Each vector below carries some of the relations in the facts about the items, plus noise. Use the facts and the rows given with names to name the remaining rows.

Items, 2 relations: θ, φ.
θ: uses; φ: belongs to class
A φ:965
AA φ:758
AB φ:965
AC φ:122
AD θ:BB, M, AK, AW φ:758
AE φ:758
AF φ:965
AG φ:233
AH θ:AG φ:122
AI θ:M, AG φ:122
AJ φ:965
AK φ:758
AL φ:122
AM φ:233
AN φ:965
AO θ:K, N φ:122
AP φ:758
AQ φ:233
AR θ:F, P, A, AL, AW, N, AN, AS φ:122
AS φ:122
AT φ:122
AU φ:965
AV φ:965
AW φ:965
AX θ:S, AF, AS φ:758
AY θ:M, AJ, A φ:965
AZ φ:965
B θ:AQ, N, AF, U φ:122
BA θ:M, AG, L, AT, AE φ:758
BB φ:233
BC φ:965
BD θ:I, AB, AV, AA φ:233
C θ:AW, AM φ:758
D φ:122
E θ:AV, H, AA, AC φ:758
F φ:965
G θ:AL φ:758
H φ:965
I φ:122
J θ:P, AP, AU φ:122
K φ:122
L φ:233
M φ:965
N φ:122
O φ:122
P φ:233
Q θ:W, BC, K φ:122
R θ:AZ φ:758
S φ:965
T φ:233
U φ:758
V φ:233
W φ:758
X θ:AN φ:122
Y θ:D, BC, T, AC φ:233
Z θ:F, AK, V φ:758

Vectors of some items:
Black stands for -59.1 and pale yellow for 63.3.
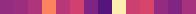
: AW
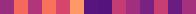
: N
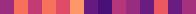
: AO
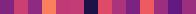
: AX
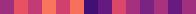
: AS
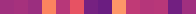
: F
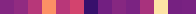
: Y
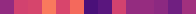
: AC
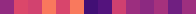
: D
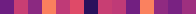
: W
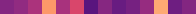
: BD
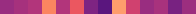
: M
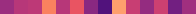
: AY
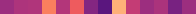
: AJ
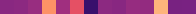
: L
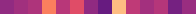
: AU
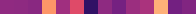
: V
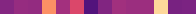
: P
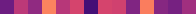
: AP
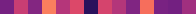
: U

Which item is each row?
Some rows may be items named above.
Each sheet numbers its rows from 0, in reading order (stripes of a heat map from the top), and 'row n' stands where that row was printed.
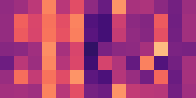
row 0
AV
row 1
Q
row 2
Q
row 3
T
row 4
AA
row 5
AO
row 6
F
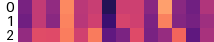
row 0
AD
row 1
AP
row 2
X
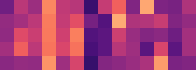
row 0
C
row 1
BC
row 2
I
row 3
B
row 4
BB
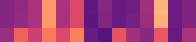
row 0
BD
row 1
BD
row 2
AR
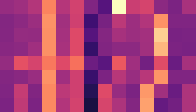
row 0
AW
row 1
AM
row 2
P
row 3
T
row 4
J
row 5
AM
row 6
Z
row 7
AK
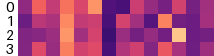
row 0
K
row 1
E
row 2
AG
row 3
G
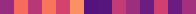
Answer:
N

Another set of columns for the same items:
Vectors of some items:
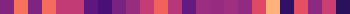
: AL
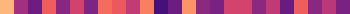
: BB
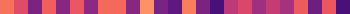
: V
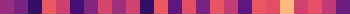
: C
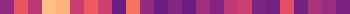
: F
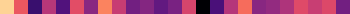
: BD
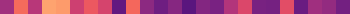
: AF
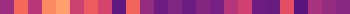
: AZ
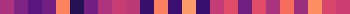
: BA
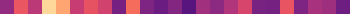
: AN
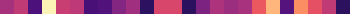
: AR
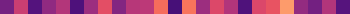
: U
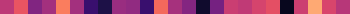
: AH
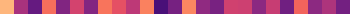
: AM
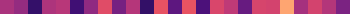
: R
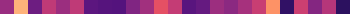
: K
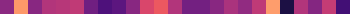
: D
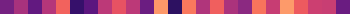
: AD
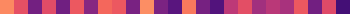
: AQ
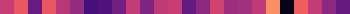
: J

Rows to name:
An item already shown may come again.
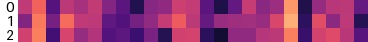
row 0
AC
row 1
AL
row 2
Q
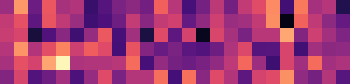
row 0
B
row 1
J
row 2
E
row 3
AV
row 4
AY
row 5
W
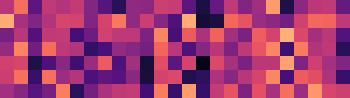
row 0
AC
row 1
AG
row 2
Z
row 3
X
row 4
E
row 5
AO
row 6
BA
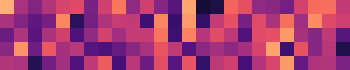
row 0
AG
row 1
BA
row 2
AK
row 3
N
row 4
AA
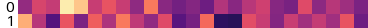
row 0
AW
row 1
T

